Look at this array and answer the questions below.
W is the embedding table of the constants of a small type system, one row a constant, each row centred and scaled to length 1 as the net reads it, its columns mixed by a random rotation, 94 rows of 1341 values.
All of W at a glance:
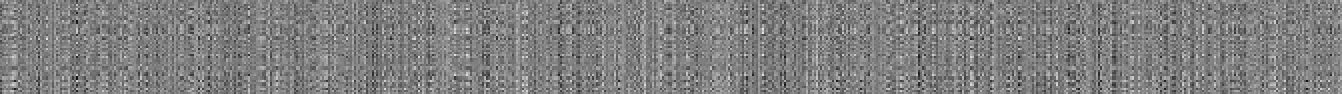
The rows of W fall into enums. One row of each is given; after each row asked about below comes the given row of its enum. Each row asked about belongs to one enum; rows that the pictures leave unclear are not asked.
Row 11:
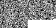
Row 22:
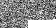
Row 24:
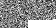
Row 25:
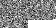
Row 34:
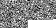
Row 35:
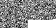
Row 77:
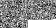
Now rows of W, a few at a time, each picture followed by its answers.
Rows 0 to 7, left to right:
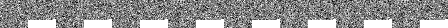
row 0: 24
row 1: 77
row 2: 24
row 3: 34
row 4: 25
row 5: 11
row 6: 11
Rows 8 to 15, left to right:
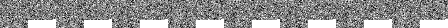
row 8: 25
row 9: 25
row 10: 35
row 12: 34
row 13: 35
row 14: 34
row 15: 11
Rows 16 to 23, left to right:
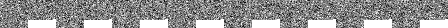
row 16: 24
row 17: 25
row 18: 11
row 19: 24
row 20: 77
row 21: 34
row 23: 34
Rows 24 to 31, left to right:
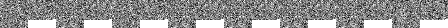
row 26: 24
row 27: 25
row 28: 25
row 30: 25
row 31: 11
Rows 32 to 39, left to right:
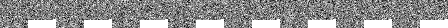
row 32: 25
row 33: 25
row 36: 24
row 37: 11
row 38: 24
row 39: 24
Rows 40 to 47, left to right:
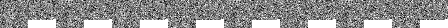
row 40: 11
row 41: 34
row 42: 11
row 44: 34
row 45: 24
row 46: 34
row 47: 25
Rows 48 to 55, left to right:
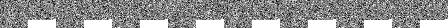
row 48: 11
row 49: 24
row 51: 22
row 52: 11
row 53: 34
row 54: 25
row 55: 25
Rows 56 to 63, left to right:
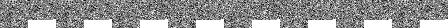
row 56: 34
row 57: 34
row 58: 22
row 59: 25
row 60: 22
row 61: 25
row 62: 24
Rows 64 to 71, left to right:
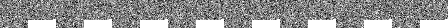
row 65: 77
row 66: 24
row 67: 11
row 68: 24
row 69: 11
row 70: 22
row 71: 25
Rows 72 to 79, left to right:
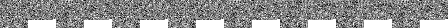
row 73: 34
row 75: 25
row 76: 34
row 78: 77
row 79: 34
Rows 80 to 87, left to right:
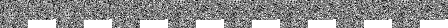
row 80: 11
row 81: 11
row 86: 24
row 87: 34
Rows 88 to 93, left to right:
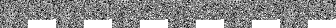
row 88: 11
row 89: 11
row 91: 35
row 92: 34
